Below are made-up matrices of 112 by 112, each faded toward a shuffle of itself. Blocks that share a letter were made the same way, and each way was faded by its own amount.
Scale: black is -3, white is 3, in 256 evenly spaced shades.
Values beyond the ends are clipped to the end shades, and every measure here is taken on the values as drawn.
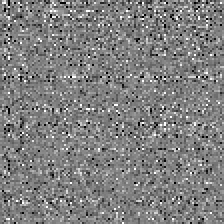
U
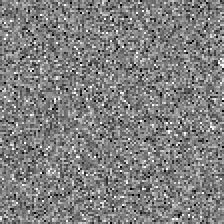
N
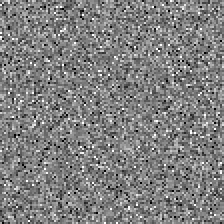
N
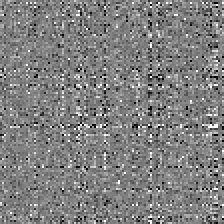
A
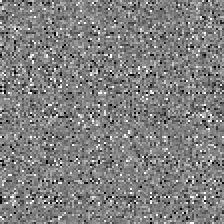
U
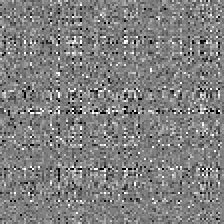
A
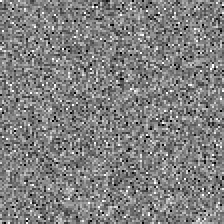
N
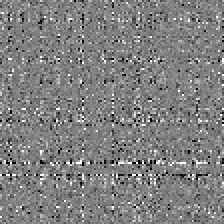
A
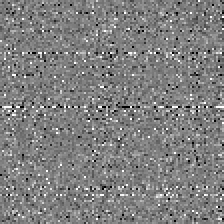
U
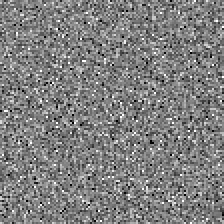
N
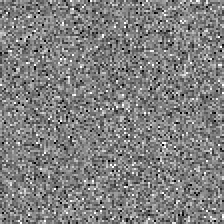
N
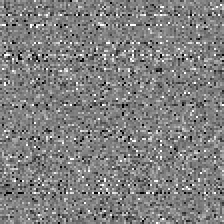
U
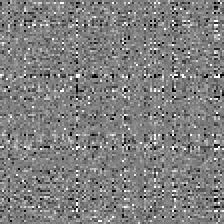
A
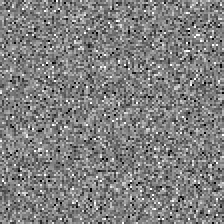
N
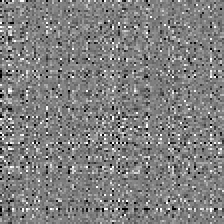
A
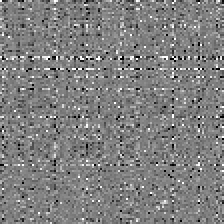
A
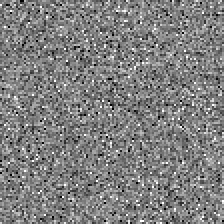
N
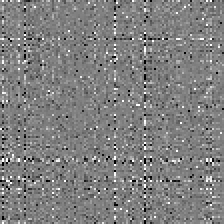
A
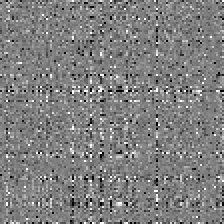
A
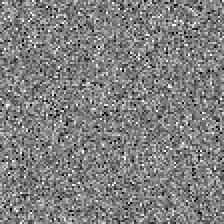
N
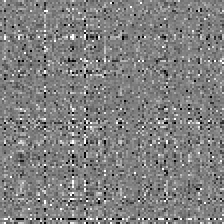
A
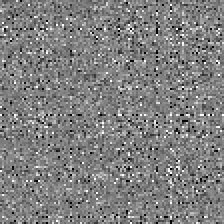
U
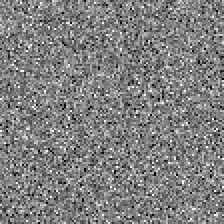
N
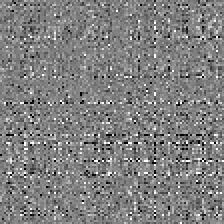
A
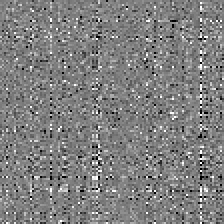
A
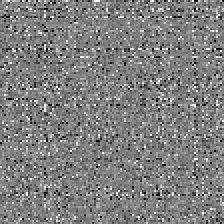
U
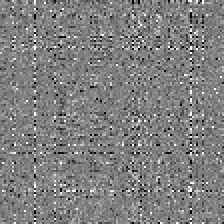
A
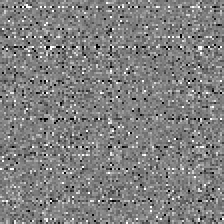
U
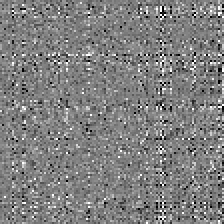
A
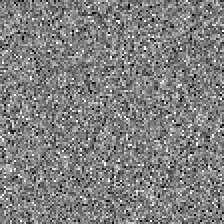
N
